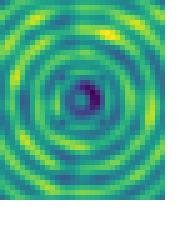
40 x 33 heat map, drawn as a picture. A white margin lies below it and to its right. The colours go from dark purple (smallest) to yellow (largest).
The ninth with the lowest average is the centre. Concentric rings centre on the centre. There is no overall slope. Overall the values sit about 60% of the way up the scale. No single row or column stands out from its neighbours. The field is mottled with small blotches. An odd patch, lower than its surroundings, sits in the centre.
